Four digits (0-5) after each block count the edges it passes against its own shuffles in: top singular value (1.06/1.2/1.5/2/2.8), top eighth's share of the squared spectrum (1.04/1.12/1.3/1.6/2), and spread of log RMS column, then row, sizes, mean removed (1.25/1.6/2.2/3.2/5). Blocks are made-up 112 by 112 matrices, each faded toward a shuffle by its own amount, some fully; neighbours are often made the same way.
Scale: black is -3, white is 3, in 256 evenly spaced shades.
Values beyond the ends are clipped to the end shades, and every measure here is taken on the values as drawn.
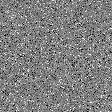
0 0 0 0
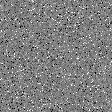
0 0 0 0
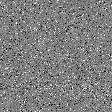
0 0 0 0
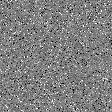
0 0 0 0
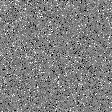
0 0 0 0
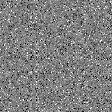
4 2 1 1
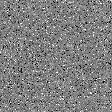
3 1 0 0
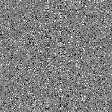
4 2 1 0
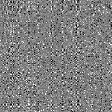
5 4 3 2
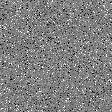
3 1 0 0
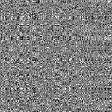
5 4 3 3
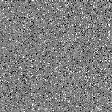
3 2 1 1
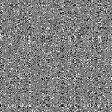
4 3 2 2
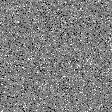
2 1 0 0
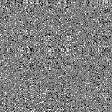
4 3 2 2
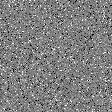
1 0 0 0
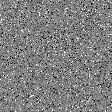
0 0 0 0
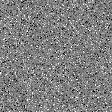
3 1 0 0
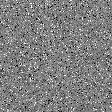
1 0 0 0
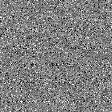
1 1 0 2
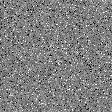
0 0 0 0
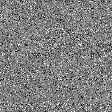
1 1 0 3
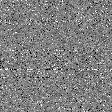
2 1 0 2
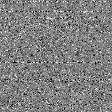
1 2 0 3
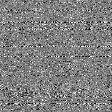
2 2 0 4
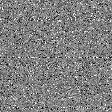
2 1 0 3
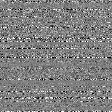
2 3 0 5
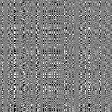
5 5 5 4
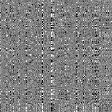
5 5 4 2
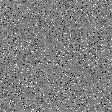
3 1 0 0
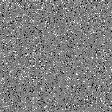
4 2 1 0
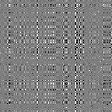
5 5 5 4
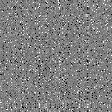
4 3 2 1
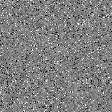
4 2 1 1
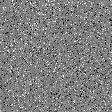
2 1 0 0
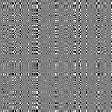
5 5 5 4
